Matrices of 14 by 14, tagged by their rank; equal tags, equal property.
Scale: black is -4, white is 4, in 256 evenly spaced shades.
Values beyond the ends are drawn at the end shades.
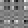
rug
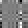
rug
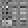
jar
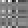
rug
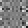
jar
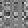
jar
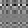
rug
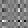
rug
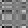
rug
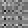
jar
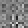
jar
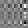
rug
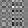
rug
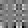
rug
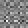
jar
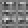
jar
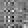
jar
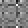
jar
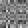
jar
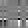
rug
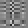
rug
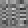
jar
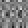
jar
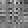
jar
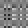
rug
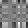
rug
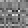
jar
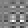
rug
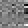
jar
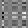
rug
